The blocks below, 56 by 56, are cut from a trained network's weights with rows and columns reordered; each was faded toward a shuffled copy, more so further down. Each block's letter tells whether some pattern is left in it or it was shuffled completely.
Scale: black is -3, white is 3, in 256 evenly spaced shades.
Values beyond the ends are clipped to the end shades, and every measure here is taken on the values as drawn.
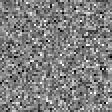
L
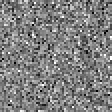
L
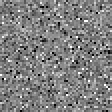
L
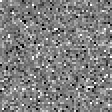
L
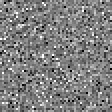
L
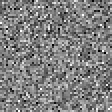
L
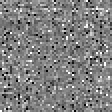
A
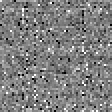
A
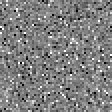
L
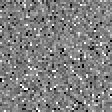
L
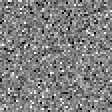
L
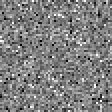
L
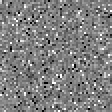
L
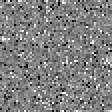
L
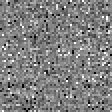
A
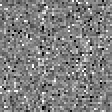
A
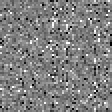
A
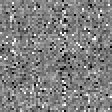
A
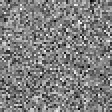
A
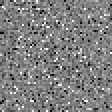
L
